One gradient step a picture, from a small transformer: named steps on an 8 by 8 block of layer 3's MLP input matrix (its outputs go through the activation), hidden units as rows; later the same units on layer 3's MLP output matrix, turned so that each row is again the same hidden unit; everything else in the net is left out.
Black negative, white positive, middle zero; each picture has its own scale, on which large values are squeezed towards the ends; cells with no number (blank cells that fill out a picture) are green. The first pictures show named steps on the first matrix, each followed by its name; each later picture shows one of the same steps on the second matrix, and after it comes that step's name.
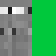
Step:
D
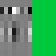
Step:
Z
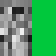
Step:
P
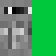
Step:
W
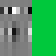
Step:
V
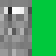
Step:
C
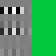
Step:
V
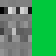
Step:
W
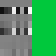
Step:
Z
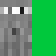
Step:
C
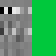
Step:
W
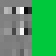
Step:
Z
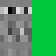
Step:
W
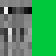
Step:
D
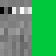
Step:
D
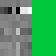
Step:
C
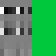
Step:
V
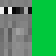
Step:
D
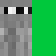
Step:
D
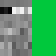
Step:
C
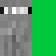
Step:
D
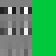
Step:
V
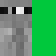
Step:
D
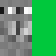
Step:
P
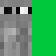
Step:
D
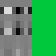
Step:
V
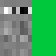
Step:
P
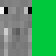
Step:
D
